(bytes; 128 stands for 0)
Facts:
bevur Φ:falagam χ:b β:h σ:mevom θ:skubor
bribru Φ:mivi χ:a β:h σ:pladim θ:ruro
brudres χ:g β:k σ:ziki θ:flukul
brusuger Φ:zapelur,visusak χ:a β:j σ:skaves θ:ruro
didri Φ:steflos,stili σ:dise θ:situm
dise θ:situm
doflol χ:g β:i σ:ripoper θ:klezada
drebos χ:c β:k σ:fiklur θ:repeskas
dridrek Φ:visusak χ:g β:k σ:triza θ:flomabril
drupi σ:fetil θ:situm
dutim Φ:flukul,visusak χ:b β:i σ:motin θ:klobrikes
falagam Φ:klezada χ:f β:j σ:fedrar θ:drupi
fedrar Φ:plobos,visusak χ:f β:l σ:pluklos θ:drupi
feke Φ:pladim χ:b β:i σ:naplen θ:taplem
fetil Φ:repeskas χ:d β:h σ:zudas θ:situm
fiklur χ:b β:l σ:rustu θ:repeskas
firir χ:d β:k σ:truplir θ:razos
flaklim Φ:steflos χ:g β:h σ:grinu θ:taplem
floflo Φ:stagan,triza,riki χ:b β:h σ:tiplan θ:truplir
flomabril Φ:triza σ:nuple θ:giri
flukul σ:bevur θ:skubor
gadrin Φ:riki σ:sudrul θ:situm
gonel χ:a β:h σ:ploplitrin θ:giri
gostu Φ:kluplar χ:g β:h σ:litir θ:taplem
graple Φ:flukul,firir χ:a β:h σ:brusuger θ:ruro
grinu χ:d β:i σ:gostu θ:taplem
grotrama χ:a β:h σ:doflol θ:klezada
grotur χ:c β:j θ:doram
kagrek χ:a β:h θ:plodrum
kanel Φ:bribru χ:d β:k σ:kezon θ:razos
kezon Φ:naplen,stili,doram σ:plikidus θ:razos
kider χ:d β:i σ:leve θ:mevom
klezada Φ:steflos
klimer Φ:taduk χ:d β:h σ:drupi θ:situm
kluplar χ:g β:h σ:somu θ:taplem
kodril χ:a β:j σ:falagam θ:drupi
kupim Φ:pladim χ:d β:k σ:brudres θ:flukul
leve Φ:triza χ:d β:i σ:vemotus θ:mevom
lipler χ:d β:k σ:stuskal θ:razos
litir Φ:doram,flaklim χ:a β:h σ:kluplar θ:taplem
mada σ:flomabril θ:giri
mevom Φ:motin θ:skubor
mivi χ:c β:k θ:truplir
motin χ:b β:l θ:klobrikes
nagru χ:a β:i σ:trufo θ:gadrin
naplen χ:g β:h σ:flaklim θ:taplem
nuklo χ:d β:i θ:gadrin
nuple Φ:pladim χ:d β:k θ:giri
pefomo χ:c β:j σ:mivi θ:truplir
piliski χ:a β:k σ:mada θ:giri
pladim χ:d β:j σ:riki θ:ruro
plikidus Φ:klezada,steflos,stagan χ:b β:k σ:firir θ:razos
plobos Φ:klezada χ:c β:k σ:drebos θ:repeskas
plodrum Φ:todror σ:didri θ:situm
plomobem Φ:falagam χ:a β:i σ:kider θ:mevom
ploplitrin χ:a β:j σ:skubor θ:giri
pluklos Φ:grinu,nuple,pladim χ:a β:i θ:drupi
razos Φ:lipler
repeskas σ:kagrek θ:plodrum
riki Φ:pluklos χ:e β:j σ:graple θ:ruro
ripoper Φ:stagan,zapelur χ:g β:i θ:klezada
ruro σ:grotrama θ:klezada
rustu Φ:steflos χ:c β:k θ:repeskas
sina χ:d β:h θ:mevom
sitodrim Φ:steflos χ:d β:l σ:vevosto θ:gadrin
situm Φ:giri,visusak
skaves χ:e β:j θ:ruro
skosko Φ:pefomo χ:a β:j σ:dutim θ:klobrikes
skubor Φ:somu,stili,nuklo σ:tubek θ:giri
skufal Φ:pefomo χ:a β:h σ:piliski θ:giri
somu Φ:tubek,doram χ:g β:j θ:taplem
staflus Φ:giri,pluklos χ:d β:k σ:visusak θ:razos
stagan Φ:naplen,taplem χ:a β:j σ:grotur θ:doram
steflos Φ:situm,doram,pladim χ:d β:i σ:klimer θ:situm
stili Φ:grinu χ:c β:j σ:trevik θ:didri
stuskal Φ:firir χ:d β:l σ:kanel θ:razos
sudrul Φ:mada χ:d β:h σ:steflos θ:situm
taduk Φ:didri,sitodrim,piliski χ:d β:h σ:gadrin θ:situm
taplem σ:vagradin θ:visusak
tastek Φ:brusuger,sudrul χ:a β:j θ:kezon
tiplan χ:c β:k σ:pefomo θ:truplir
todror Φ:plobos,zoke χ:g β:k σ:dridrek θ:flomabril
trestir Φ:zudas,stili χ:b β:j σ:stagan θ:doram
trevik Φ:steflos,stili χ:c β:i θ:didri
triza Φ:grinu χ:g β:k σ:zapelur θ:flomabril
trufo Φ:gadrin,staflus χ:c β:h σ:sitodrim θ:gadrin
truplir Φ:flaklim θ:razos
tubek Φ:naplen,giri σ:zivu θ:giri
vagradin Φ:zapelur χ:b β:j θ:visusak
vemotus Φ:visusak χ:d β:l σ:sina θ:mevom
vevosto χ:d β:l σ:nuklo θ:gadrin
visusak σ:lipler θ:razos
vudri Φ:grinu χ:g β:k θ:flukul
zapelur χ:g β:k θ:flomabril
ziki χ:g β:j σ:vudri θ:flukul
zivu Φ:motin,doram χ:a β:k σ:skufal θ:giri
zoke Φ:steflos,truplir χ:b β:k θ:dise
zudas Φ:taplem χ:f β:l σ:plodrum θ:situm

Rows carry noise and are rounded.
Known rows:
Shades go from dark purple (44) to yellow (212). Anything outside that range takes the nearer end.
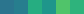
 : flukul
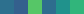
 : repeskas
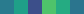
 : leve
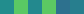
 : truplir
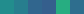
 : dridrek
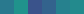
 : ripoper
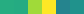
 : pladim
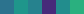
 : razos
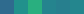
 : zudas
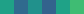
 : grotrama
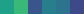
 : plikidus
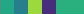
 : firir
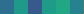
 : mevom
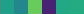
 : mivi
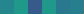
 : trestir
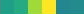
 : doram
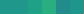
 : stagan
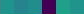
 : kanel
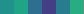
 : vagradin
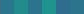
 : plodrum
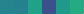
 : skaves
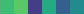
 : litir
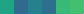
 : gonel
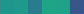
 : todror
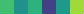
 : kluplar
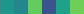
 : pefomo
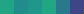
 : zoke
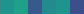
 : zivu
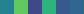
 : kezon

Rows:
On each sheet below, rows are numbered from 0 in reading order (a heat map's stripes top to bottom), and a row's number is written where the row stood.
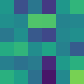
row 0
fetil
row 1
nuklo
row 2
dutim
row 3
staflus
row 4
skosko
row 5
gostu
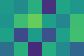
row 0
tiplan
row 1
taplem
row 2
sudrul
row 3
skubor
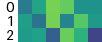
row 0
motin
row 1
zapelur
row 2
kupim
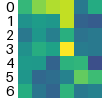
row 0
grinu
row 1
pluklos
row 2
situm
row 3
klezada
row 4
vudri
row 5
sina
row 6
taduk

